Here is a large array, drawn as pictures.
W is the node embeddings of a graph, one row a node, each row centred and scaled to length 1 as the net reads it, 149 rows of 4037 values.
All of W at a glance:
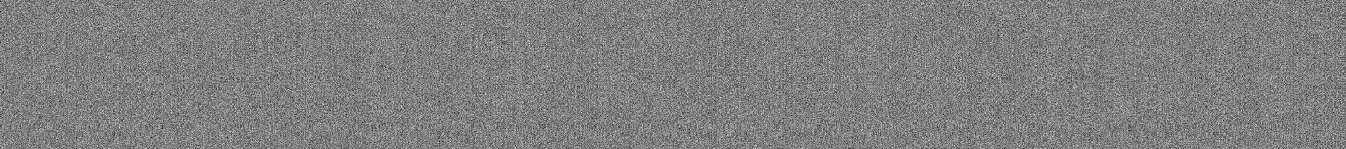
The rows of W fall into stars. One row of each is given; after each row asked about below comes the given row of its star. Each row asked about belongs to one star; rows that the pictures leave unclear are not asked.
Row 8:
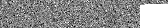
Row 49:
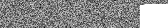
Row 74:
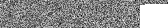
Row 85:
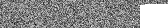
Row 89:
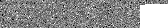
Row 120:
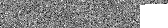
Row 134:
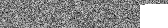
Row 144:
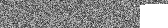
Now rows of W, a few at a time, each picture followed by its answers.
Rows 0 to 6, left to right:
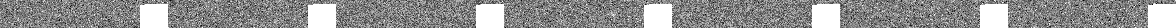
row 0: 85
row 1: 144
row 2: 49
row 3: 120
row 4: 134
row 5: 85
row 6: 74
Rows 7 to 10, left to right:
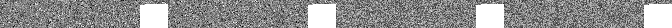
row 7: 85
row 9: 144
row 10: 8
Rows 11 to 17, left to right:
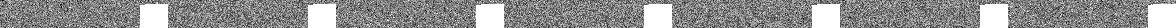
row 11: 144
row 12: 49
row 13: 49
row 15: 89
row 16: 144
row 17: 120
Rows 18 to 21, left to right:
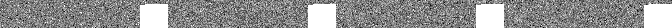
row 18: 89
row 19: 134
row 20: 120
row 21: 74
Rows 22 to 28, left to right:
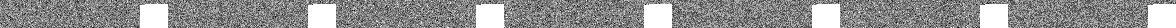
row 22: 144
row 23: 8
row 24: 74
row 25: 120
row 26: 85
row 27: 74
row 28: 144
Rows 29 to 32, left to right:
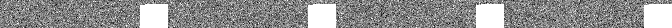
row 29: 74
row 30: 134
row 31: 120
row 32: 85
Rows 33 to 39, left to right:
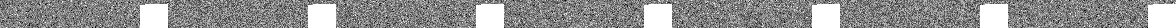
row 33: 89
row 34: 8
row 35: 8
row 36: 85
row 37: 134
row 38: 8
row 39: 85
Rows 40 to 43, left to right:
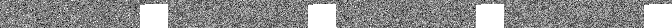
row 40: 49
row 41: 8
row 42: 144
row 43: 8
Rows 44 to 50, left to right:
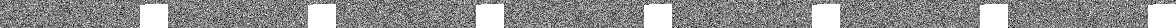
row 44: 144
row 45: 85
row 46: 134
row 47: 134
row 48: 120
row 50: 134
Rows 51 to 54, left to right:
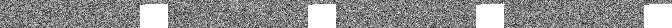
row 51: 120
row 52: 85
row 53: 85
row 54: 49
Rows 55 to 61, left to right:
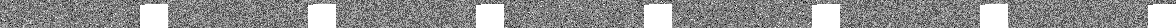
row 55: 134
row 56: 120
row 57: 74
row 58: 8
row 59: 89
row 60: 120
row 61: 89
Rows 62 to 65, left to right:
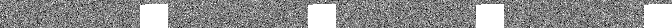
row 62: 120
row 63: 8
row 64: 144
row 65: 74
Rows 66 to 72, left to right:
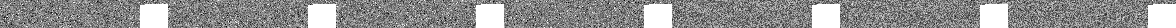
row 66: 49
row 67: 8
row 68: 49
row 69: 89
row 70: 85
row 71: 134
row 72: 89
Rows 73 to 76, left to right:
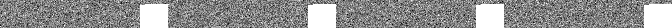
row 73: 120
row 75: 85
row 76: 134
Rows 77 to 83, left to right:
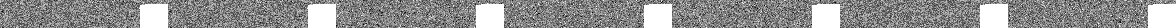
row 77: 120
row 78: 120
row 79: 120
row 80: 8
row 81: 144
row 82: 120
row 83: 134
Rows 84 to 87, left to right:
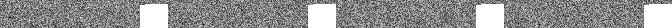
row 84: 89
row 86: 8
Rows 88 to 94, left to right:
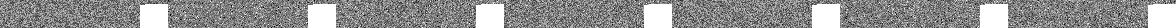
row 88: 74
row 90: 144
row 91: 85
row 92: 8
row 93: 49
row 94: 85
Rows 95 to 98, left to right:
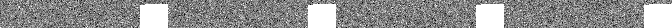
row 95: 144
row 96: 49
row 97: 8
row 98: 120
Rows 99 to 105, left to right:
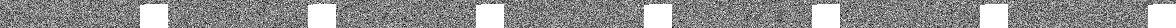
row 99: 85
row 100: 120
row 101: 49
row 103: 134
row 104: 134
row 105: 49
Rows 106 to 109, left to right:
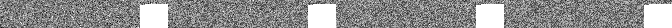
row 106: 120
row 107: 120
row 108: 89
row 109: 134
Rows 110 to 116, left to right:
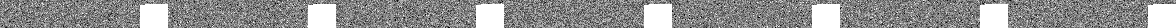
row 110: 134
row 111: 74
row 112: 85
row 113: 85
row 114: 89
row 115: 49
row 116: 144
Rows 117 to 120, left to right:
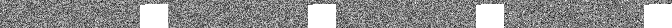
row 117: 134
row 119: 134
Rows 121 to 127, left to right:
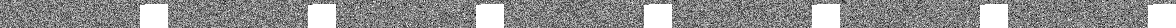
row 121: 120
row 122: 74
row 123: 8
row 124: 144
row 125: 144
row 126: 144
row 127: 144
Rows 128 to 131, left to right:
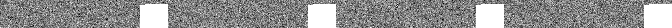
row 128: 144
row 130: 144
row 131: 49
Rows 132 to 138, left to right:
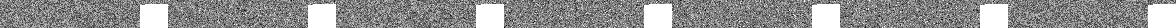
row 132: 134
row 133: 85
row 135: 134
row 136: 8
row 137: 74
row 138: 49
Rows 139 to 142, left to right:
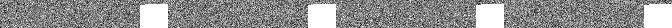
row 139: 134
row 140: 120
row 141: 49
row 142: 144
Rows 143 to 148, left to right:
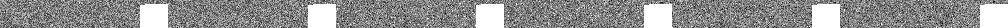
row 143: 49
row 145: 8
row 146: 134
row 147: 144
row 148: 74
